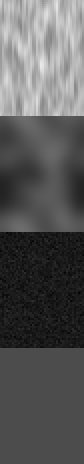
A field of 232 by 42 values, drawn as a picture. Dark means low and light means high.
It is made of 4 by 1 panels. Panel 1,1: high, streaked downward. Panel 2,1: low, smooth. Panel 3,1: very low, fine-grained, faint in contrast. Panel 4,1: low, flat.
